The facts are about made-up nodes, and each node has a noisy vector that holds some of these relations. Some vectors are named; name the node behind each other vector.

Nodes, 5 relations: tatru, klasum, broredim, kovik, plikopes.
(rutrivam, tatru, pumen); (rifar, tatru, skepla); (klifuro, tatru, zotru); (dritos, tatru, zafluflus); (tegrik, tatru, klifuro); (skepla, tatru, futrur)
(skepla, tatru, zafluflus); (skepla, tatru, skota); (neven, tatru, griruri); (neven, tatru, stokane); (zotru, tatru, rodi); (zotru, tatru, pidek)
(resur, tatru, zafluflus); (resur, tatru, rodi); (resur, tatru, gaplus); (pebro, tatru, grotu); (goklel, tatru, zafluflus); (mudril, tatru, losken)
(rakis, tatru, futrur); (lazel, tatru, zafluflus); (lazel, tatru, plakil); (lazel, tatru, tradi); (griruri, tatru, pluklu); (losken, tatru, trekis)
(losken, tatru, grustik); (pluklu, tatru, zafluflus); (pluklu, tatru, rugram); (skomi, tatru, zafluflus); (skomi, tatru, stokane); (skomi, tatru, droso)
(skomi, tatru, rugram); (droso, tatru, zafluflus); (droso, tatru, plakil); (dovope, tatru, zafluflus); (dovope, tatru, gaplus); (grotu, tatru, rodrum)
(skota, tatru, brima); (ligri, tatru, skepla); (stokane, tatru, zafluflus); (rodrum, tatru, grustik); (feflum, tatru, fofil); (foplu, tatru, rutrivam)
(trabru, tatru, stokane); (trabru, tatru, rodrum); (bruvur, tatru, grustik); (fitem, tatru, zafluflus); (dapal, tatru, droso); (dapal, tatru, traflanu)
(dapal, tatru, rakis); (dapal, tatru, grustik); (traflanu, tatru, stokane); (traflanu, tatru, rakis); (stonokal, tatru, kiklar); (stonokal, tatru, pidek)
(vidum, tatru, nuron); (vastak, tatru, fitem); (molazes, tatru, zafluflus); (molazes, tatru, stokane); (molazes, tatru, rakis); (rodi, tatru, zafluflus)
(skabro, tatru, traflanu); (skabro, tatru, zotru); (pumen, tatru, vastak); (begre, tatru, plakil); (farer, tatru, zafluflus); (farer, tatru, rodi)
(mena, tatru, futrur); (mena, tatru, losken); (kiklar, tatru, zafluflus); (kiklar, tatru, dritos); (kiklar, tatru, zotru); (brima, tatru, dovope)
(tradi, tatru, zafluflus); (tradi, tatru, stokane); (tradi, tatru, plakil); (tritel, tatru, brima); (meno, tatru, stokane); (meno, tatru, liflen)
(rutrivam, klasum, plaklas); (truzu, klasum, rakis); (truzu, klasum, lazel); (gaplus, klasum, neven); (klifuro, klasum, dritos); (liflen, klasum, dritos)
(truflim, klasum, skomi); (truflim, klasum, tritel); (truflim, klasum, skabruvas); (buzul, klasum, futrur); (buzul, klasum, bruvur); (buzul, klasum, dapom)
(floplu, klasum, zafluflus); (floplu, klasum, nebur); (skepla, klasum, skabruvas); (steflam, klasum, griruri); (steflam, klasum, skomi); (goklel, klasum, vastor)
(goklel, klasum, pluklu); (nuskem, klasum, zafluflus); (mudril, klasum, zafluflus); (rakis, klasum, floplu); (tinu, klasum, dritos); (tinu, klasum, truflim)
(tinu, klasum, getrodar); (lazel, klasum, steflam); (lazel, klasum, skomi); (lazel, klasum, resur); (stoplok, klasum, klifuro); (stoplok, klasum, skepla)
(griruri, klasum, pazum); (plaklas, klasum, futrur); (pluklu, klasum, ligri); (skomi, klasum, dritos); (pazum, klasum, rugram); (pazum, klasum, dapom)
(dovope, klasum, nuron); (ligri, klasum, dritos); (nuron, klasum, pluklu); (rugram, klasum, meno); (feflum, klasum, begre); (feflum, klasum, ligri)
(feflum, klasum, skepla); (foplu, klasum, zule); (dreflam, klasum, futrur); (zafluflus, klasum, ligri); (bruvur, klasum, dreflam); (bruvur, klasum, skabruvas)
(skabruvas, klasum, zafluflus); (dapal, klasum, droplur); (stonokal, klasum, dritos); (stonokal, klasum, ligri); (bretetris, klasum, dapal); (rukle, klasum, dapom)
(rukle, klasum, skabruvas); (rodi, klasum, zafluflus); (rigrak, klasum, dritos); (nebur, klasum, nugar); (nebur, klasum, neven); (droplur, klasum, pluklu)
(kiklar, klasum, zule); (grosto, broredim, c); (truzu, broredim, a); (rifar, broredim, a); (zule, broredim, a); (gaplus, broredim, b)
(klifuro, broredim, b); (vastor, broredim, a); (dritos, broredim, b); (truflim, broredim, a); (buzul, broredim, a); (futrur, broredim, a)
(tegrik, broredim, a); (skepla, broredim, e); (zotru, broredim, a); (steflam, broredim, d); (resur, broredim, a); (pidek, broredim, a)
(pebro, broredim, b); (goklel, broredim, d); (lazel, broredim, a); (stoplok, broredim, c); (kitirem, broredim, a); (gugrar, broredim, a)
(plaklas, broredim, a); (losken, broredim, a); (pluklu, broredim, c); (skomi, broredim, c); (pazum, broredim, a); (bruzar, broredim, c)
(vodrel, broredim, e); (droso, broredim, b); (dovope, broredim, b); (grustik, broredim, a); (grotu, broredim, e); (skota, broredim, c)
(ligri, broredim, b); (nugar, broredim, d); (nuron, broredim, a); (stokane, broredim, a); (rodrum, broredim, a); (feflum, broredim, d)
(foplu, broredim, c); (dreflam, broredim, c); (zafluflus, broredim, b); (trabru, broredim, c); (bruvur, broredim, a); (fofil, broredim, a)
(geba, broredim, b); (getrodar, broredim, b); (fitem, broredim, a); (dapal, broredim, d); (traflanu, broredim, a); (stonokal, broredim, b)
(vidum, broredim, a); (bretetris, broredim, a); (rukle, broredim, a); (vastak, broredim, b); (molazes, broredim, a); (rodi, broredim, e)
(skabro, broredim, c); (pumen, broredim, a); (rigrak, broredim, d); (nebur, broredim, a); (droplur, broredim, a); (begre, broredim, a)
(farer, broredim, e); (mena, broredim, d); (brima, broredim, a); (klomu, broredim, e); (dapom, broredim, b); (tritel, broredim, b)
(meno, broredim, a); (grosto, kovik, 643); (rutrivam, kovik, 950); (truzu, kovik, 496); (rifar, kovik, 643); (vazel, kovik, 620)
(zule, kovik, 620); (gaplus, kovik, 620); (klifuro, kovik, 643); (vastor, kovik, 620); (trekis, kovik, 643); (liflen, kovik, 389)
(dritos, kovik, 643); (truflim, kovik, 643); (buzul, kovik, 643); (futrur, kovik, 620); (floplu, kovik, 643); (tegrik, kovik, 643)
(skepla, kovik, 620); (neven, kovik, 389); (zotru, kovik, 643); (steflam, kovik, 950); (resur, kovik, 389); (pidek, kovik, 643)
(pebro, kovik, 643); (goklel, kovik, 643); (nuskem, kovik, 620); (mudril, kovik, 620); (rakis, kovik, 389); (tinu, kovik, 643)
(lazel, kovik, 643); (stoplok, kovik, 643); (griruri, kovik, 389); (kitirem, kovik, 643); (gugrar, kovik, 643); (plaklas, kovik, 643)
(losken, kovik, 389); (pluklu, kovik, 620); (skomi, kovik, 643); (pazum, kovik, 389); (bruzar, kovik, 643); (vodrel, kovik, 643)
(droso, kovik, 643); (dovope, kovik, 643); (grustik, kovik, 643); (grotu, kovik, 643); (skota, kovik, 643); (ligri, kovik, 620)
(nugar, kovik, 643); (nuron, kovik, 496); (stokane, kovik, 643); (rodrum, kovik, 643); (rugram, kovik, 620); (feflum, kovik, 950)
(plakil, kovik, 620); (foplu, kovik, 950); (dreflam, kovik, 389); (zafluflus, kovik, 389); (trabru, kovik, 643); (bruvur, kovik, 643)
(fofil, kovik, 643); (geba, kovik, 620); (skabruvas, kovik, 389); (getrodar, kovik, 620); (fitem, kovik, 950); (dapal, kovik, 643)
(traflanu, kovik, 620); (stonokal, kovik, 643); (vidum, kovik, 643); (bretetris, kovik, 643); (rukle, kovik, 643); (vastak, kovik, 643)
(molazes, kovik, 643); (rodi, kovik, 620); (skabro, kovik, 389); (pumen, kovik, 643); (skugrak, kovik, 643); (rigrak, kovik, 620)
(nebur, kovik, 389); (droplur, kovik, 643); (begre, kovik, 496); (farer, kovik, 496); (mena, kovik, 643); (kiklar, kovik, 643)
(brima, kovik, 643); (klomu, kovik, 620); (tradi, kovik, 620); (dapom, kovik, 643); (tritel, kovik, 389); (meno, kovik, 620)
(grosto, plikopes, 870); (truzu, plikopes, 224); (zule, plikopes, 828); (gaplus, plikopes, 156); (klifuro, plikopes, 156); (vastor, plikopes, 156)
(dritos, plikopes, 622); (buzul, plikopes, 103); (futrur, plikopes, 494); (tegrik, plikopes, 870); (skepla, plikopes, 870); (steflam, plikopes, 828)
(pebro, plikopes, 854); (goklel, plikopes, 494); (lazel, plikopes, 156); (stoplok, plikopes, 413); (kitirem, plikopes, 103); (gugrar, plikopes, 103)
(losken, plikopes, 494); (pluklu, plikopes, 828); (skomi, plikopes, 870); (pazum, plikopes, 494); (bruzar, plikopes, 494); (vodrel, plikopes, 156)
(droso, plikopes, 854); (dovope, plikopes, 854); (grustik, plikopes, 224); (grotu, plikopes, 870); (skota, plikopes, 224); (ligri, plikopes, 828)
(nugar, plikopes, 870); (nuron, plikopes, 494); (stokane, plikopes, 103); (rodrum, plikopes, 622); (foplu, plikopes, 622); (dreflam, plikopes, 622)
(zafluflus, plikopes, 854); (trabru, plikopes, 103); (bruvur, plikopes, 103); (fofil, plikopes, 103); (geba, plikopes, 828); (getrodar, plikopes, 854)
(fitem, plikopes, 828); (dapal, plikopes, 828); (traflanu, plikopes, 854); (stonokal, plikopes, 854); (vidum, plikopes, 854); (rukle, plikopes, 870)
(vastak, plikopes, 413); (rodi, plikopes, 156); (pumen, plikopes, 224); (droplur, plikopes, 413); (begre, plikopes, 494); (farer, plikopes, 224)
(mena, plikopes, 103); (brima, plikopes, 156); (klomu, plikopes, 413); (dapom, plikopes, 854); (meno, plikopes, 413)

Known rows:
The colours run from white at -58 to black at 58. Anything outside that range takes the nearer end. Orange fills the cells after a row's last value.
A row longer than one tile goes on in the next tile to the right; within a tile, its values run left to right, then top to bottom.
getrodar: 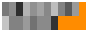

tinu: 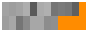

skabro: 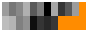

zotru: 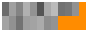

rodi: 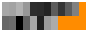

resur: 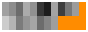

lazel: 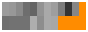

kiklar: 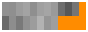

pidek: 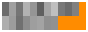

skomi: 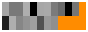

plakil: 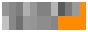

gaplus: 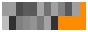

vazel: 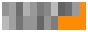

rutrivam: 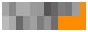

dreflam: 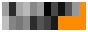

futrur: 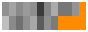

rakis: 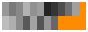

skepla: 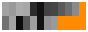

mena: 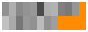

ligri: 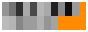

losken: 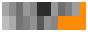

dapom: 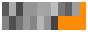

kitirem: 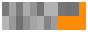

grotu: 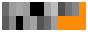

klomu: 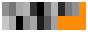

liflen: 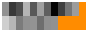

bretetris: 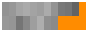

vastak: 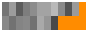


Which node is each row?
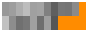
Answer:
nuskem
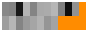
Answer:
dritos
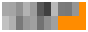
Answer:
fitem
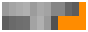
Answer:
floplu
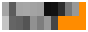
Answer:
skabruvas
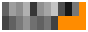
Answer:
bruzar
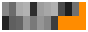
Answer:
stoplok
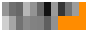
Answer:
neven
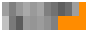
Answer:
rugram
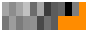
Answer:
pluklu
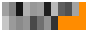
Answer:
tritel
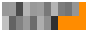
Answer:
geba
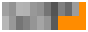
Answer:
mudril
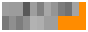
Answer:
goklel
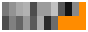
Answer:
trabru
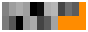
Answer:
vodrel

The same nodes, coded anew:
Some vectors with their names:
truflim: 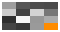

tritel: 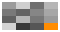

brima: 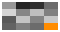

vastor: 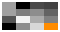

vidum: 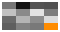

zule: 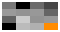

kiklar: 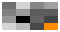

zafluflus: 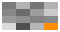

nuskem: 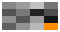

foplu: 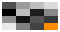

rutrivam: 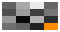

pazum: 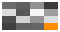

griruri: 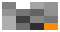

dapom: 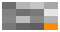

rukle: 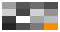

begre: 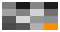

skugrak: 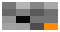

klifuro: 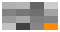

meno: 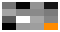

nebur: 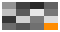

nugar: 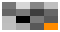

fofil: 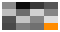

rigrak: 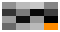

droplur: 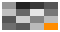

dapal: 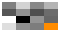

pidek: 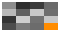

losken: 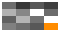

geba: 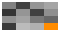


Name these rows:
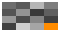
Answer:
klomu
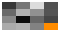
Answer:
farer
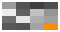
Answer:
lazel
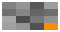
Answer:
grotu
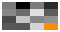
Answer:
nuron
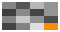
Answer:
getrodar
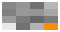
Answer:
dovope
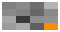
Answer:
vodrel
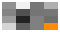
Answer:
liflen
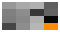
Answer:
skepla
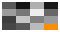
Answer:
truzu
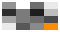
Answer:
skomi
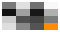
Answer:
trabru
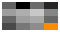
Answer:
fitem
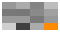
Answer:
stonokal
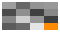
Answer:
ligri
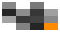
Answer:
skabro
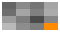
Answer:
droso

